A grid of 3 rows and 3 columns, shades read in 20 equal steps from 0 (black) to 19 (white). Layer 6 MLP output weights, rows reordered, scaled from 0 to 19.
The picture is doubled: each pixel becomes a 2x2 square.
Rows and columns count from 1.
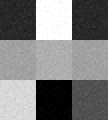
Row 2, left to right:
12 13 12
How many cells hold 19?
1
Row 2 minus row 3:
-4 13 6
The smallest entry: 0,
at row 3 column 2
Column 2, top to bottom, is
19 13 0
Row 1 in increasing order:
3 3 19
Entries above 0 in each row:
3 3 2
